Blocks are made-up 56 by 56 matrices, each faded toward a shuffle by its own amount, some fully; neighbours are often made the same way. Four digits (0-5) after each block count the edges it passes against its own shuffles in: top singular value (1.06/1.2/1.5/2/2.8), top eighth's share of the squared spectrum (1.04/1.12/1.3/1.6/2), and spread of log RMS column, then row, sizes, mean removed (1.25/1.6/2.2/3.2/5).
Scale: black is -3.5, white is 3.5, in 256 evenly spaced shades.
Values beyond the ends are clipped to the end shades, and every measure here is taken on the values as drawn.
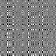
5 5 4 3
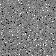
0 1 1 0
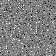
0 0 0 0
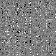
2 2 2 1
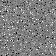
0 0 0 0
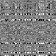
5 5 2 3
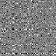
4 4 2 2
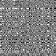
4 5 2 3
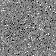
1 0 0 0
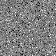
2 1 0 0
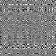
4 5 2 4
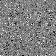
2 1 0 1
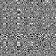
4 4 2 3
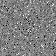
1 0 0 0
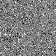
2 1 0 0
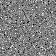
0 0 0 0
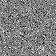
0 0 0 0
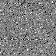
1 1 0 2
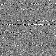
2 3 0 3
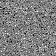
0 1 0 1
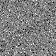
0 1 0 0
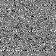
1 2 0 2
